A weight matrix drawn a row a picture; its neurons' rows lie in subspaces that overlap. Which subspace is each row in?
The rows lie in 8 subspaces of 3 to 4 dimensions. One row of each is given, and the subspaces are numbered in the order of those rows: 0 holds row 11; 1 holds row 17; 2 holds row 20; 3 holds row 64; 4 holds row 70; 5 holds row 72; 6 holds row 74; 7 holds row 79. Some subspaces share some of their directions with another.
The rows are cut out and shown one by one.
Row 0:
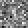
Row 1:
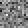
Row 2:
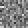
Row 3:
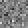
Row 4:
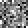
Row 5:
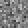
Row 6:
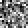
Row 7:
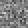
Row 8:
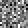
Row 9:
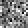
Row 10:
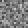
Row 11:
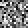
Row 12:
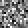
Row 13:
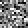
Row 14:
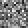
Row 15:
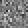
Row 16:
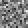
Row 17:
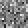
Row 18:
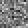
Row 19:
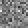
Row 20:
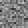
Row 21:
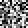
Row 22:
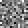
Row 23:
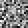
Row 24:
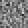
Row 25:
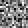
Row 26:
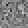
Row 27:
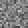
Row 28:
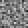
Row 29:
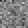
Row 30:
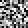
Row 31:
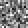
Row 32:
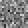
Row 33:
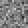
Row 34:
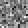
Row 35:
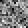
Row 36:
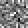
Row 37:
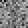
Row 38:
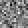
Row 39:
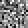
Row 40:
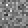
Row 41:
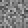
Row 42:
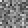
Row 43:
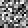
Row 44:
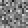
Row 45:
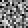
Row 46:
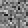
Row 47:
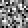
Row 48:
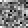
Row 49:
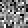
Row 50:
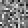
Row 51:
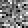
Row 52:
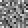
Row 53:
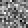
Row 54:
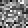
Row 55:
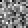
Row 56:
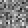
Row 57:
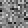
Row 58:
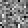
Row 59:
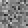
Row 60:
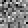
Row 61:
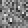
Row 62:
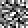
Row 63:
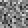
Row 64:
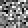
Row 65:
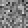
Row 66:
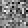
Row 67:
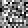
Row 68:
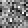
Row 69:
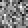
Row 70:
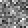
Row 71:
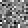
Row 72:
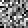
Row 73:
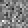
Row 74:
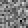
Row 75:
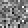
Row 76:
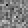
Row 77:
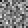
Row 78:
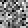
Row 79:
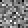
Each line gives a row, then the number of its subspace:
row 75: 1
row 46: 3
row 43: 5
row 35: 4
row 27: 6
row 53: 0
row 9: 5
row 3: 4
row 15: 3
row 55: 0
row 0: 6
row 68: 5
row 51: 6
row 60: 0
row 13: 2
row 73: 4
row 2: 5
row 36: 7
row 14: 0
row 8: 1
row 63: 0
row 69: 0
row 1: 5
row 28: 2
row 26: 5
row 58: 7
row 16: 6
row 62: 7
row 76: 4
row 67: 2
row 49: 1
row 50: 7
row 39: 7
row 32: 1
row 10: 2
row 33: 6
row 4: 6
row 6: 0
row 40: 5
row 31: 7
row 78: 0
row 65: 5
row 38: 1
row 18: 2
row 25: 1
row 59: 3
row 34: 7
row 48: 5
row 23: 6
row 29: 6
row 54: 5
